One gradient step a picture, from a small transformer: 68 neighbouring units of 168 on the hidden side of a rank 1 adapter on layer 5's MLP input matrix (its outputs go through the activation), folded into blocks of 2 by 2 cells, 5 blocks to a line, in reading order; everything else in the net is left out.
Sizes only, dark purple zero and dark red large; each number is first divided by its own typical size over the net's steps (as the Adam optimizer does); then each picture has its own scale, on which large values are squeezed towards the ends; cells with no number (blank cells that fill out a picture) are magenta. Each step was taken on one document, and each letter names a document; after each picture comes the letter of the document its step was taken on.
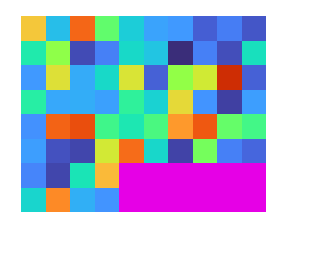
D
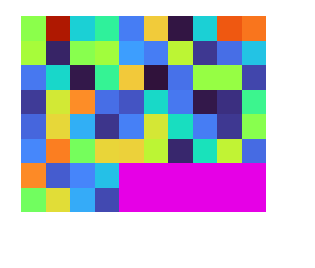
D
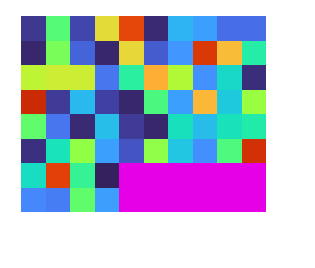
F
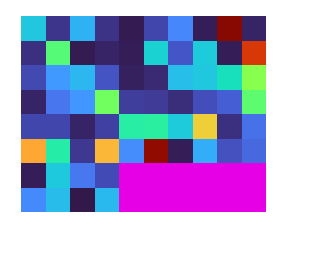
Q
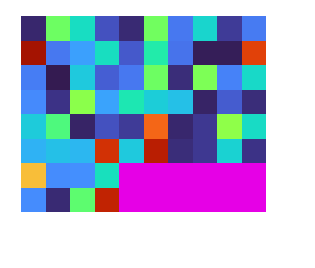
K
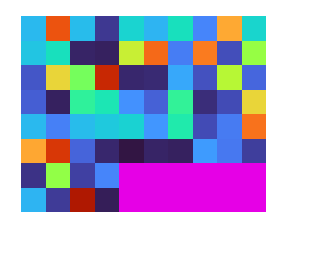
Q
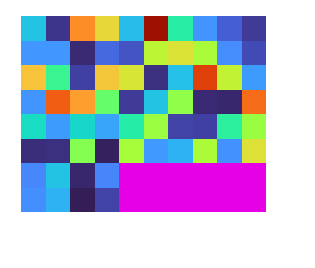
D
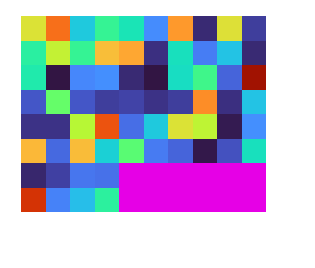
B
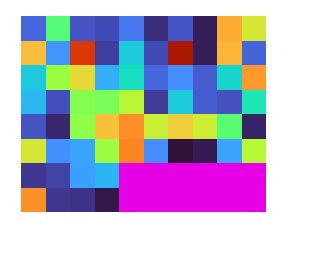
B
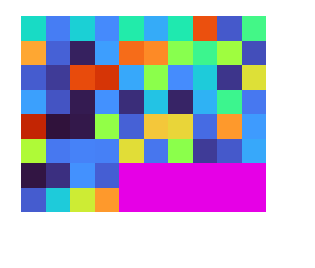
K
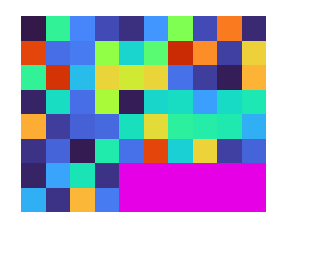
Q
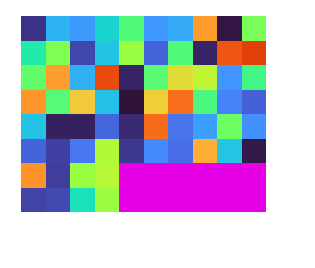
K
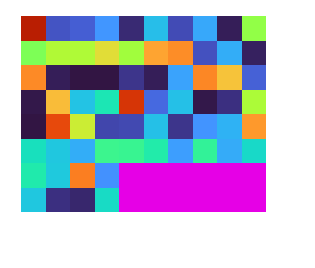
D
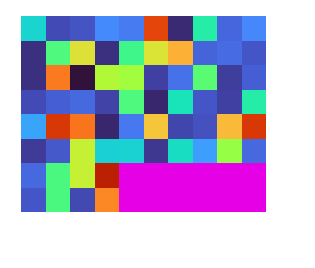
D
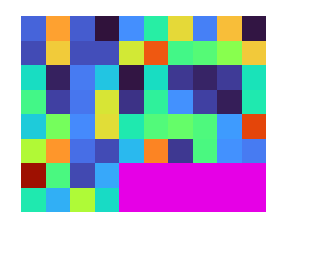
Q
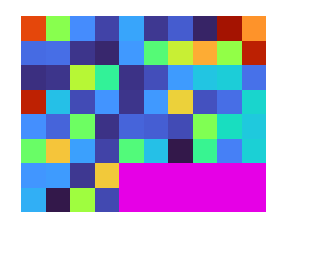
Q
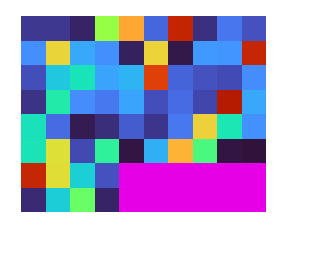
F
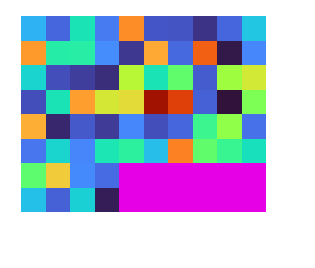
F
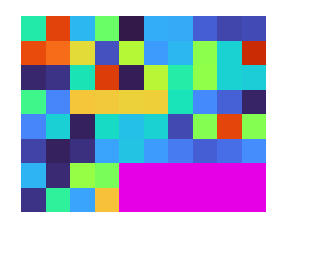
K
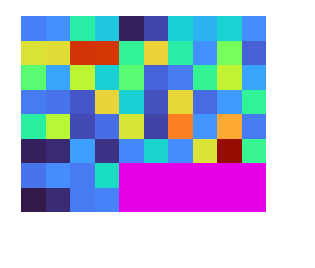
B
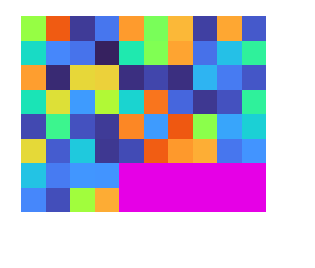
Q
